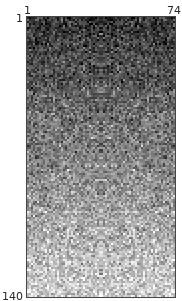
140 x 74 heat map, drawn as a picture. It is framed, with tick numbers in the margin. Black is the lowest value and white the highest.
No regular stripes run through it. The left and right halves mirror each other. The grain is fine, like static. The field climbs toward the bottom. On average the colour sits 50% of the way up the scale.
